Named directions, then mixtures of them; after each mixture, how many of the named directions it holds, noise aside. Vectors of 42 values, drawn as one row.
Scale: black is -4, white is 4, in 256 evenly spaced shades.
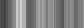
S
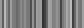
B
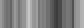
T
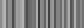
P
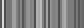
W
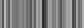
one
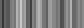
two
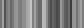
two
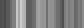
one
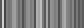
one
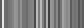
two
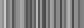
two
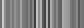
three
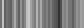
two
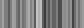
three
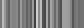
three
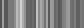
three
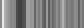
two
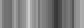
one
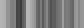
two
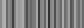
one
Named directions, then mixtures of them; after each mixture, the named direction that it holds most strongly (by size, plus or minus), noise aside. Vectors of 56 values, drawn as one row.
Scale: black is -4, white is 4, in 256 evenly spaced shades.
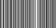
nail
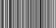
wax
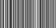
nail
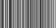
wax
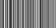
wax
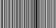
nail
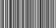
wax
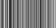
wax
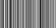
wax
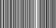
nail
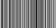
nail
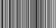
wax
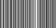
nail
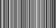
wax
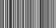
wax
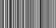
wax
